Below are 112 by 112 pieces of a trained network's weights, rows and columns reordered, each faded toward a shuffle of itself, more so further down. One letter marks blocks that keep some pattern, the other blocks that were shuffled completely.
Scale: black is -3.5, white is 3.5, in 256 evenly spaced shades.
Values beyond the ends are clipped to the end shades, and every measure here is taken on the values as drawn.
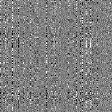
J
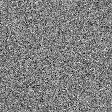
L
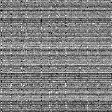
J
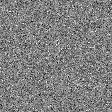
L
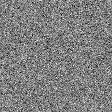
L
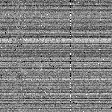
J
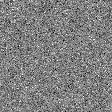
L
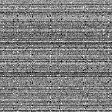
J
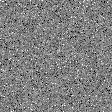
L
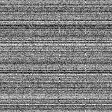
J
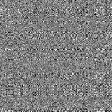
J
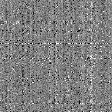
J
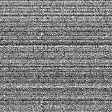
J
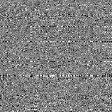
J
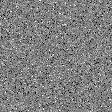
L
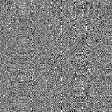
J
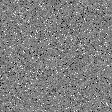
L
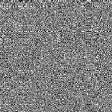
J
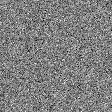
L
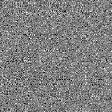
J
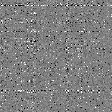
J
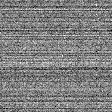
J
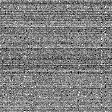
J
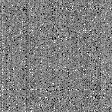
J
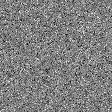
L
